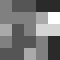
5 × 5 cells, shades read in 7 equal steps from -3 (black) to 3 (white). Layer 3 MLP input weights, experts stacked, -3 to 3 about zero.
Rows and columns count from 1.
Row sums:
-6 4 4 -4 -3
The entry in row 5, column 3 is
1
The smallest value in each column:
-1 -1 -1 -2 -2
